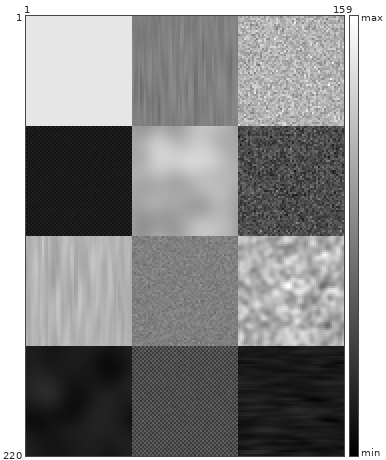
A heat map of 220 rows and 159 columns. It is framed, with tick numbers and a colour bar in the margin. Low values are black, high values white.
The table splits into 4 rows of 3 panels. Panel 1,1: very high, flat. Panel 1,2: middling, streaked downward, faint in contrast. Panel 1,3: high, fine-grained. Panel 2,1: very low, checkered, faint in contrast. Panel 2,2: high, smooth. Panel 2,3: low, fine-grained. Panel 3,1: high, streaked downward, faint in contrast. Panel 3,2: middling, fine-grained, faint in contrast. Panel 3,3: high, blotchy. Panel 4,1: very low, smooth, faint in contrast. Panel 4,2: low, checkered. Panel 4,3: very low, streaked across, faint in contrast.
